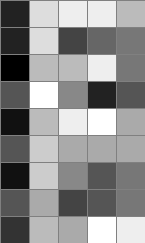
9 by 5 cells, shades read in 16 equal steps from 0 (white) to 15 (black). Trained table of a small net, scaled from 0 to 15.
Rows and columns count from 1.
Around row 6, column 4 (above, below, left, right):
0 10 5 5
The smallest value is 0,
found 3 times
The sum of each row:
21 43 32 40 24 28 42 44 22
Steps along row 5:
down down down up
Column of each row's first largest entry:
1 1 1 4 1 1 1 3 1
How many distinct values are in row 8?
4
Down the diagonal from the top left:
13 2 4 13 5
